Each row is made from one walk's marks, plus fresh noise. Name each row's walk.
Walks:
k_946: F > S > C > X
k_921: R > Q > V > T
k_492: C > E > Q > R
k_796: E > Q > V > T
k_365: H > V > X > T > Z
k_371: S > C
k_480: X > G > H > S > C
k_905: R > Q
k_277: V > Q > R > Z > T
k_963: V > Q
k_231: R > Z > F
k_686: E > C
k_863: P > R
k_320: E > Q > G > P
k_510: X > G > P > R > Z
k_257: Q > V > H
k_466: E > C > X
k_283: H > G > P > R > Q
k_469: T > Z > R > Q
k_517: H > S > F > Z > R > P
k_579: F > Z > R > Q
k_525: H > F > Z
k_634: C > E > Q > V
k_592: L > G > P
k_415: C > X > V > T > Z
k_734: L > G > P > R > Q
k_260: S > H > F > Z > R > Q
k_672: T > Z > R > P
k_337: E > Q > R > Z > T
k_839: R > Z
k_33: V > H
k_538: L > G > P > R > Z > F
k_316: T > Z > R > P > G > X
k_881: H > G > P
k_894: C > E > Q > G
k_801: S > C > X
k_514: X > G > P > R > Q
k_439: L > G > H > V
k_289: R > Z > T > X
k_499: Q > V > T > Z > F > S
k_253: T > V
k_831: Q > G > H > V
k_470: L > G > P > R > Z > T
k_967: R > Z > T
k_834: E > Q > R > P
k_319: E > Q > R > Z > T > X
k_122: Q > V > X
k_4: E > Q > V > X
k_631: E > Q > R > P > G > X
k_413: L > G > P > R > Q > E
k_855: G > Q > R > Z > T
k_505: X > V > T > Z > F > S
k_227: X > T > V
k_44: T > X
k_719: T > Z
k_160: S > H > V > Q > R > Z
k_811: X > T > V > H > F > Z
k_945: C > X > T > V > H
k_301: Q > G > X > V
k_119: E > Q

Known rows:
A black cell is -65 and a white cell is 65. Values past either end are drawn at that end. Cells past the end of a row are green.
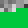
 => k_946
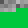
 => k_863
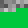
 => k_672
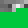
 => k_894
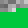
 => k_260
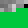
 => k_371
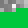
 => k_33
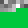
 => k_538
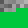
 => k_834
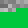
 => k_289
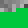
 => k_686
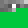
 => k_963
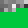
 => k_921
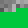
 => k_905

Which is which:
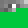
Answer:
k_122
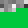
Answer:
k_505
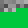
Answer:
k_469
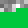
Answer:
k_480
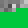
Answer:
k_4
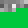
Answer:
k_227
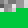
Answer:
k_811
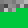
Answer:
k_337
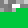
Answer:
k_439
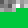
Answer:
k_881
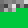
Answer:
k_277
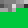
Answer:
k_253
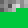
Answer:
k_514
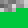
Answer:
k_365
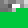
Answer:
k_831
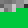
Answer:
k_801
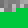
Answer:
k_466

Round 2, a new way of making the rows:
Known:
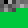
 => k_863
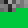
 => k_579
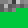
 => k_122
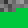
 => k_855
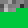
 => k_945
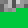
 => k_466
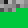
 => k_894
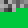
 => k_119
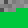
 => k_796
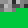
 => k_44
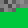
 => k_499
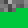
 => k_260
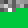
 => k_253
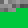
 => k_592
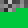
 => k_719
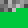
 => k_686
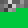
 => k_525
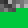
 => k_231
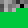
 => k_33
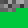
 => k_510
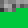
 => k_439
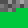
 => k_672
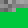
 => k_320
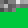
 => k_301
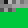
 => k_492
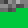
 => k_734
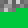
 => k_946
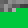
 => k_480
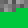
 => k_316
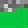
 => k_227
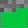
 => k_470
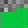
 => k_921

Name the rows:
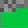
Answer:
k_505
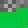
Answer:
k_811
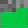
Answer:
k_538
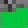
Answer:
k_469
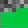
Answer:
k_967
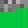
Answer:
k_631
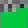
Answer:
k_257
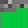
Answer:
k_160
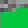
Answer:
k_831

